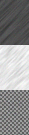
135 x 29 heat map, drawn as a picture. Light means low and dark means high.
It is made of 3 by 1 panels. Panel 1,1: high, slanting up to the right, faint in contrast. Panel 2,1: very low, slanting up to the right, faint in contrast. Panel 3,1: middling, checkered, strong in contrast.
